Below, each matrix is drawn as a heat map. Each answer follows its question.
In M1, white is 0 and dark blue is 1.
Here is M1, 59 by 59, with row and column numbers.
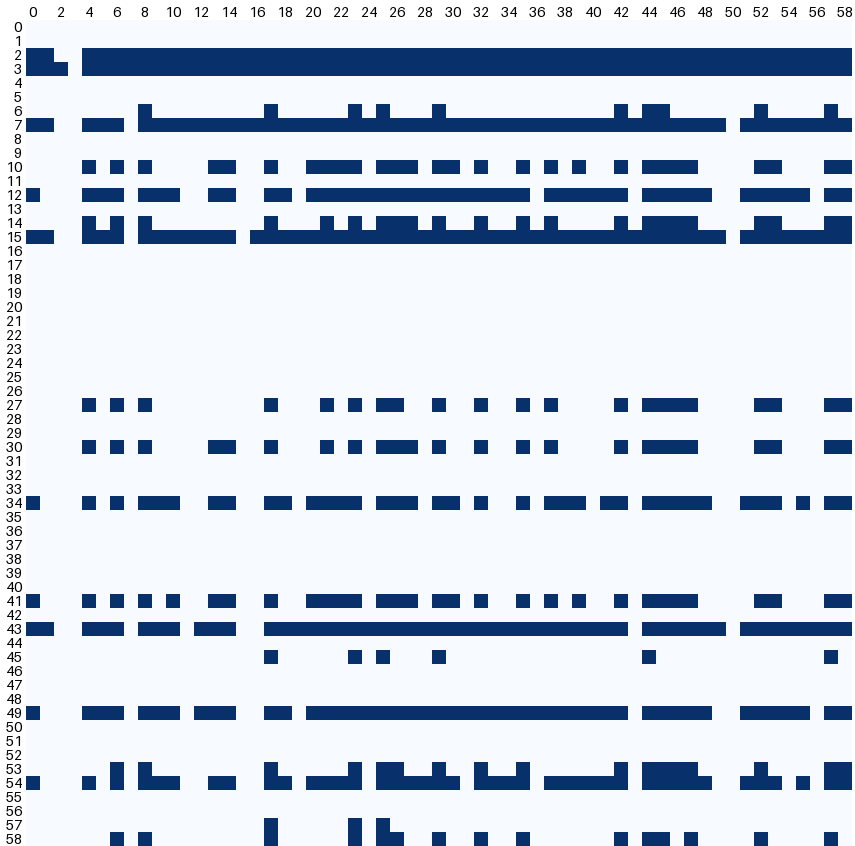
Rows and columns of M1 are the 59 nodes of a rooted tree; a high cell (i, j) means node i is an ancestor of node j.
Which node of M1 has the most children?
34
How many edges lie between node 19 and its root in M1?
5
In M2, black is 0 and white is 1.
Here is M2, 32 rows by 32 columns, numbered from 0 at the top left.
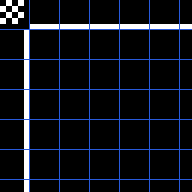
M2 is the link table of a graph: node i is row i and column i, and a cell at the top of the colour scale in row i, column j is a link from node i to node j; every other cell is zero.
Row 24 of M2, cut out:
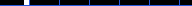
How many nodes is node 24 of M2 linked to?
1
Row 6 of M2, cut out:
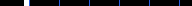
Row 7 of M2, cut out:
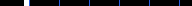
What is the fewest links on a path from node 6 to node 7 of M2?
2
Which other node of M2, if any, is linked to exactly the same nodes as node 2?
node 0
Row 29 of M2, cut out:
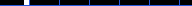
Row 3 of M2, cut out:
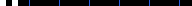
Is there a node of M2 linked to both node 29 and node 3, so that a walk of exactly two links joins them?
no
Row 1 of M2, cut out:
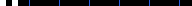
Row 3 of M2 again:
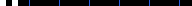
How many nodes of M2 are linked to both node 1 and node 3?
2
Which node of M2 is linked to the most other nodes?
node 4
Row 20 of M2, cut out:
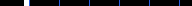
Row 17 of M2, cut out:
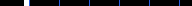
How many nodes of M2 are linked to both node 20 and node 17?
1
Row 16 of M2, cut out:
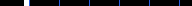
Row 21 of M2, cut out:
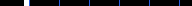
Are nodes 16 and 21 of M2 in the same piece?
yes
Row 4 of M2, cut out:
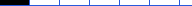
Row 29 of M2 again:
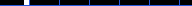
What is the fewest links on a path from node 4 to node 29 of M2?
1
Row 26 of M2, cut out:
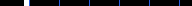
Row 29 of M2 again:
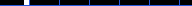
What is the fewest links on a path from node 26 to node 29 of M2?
2
